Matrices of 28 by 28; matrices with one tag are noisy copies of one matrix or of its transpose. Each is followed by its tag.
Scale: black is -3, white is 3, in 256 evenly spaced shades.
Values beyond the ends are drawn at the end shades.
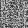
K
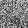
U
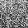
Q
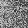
Q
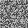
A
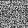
K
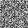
A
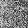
Q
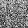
Q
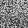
U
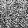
Q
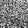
U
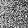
Q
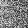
Q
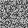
A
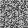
A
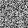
A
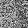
U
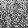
Q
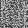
K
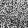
U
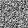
A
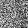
U
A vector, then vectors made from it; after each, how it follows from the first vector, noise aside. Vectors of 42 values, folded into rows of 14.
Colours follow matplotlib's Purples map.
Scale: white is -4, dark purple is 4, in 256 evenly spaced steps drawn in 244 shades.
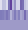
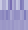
shrunk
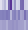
copied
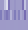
partly zeroed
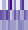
scaled up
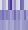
copied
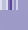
partly zeroed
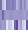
wrapped around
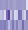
wrapped around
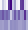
scaled up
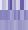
copied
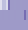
partly zeroed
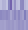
shrunk
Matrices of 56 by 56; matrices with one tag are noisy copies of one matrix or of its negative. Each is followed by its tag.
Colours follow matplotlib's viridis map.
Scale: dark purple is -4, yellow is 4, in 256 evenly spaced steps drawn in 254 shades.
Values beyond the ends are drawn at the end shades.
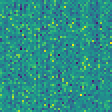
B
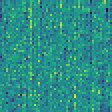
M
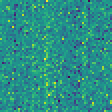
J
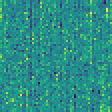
M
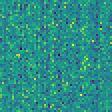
B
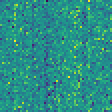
J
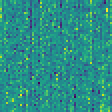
M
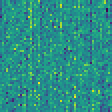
M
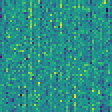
M
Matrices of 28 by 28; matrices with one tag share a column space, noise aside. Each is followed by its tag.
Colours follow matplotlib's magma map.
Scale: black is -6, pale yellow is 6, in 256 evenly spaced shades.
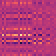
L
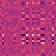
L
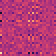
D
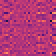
D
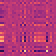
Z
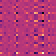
D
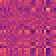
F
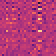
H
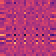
L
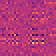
L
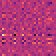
L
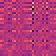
H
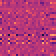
L
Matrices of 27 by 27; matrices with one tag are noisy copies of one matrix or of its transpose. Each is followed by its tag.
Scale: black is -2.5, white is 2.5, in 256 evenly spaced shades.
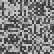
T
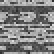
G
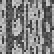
G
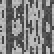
G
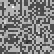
T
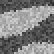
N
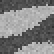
N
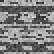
G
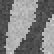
N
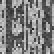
G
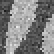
N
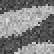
N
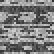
G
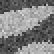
N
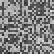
T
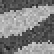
N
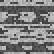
G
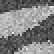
N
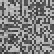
T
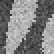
N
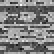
G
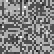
T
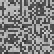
T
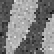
N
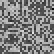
T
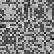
T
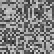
T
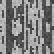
G
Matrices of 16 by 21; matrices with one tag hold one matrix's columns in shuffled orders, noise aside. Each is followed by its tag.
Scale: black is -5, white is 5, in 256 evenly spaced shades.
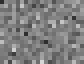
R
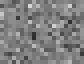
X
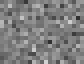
R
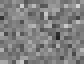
X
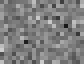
R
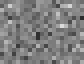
X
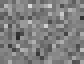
X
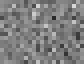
X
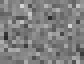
X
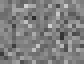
X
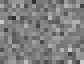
R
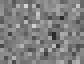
X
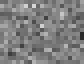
X
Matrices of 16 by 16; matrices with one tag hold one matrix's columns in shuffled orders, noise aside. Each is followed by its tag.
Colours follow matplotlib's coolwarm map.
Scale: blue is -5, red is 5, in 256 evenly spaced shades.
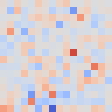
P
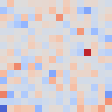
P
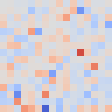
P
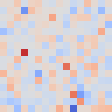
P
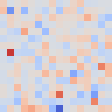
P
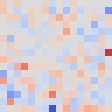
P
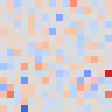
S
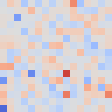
S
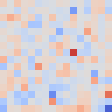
P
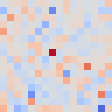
P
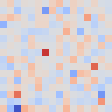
P
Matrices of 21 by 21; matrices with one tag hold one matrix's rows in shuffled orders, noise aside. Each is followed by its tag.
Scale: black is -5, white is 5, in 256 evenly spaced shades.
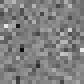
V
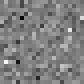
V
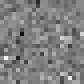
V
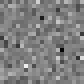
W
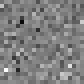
V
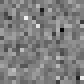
W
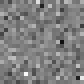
W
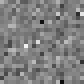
W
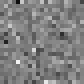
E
